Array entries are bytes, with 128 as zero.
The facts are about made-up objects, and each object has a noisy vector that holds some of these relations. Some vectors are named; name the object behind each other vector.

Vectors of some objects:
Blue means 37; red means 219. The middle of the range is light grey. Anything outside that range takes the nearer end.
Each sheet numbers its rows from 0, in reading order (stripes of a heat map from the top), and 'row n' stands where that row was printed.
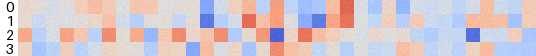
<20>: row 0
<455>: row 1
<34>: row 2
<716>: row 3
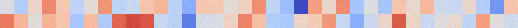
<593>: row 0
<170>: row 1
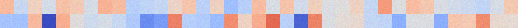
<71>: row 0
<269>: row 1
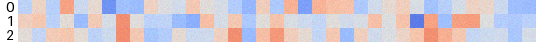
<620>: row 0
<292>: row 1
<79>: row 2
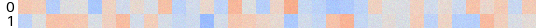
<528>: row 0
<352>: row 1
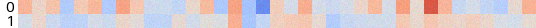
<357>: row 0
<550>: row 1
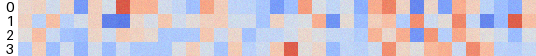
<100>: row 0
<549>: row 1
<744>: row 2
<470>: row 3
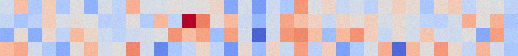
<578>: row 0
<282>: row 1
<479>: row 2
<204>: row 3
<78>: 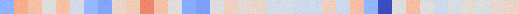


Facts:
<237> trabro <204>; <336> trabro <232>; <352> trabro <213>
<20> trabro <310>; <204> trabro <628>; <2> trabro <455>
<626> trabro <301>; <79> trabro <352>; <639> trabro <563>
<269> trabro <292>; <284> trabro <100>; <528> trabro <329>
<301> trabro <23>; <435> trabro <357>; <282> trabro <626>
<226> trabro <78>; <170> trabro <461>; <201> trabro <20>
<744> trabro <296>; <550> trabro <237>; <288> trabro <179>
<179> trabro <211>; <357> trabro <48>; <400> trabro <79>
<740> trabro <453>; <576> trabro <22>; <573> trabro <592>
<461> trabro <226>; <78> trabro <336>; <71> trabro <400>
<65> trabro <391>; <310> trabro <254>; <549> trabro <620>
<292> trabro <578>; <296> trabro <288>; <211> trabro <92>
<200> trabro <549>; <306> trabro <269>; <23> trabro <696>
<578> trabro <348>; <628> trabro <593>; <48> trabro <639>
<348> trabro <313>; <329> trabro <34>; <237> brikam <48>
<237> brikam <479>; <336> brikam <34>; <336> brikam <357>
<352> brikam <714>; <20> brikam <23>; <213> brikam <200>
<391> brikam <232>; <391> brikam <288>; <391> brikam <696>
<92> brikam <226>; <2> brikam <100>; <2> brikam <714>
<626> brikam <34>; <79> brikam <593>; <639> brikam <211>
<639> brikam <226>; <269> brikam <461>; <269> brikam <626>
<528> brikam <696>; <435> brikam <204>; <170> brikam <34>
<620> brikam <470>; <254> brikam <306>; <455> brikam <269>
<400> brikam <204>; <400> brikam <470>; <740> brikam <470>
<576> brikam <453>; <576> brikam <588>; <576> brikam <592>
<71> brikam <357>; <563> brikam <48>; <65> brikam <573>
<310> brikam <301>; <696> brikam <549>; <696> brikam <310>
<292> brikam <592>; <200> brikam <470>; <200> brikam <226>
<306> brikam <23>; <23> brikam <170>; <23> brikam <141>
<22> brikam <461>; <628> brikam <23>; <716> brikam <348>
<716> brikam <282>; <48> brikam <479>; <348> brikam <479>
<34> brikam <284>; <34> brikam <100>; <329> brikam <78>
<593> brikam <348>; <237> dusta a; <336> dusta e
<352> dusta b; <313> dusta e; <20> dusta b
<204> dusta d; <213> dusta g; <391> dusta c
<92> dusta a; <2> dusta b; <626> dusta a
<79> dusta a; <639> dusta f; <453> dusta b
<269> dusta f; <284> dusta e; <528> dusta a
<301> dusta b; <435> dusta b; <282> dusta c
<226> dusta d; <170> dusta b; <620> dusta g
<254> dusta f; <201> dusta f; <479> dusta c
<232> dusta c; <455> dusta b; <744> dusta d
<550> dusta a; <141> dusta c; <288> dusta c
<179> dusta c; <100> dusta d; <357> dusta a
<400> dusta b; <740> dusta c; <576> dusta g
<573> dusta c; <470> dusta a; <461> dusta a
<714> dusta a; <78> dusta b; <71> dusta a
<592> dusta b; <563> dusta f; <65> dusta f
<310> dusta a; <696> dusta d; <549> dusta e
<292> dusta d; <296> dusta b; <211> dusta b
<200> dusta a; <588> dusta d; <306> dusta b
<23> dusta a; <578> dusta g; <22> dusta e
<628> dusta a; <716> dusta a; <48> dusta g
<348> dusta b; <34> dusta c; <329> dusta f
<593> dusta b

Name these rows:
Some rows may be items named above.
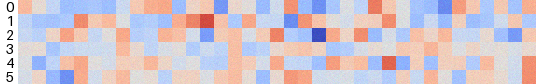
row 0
<696>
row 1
<573>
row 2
<593>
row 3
<550>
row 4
<306>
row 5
<461>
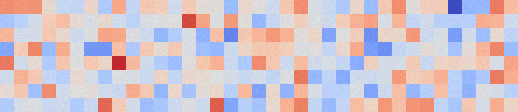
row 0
<336>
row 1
<391>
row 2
<626>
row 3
<329>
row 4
<23>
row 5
<313>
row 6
<213>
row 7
<714>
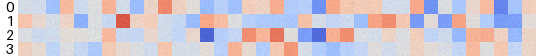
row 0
<348>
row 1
<100>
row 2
<455>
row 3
<528>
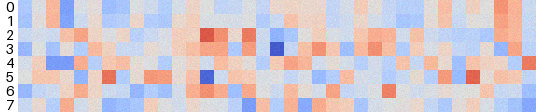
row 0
<201>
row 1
<201>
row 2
<391>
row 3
<479>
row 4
<461>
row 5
<301>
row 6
<740>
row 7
<620>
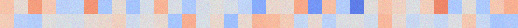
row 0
<284>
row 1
<716>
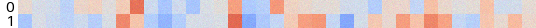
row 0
<628>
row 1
<714>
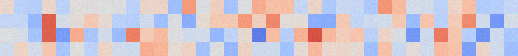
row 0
<716>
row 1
<200>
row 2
<48>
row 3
<576>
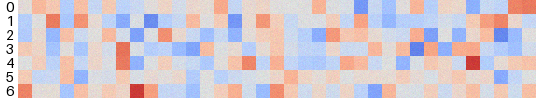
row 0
<22>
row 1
<639>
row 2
<348>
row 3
<292>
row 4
<592>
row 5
<237>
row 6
<23>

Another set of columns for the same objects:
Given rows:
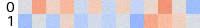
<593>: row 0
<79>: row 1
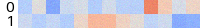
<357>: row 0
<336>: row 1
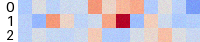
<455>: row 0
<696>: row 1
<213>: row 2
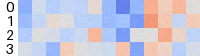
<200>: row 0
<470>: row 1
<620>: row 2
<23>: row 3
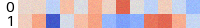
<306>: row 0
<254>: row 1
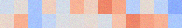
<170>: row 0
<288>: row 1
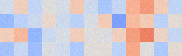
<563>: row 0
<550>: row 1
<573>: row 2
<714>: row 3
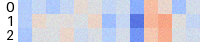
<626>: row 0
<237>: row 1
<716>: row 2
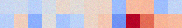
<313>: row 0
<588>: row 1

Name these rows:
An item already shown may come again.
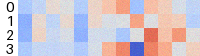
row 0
<744>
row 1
<211>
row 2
<226>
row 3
<292>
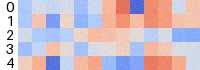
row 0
<292>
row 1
<592>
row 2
<336>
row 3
<204>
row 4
<254>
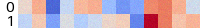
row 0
<254>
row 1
<588>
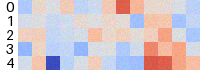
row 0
<301>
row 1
<313>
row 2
<179>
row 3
<226>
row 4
<576>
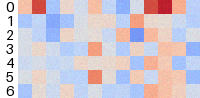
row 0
<479>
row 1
<269>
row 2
<23>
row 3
<740>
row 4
<313>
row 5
<740>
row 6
<79>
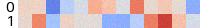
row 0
<34>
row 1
<48>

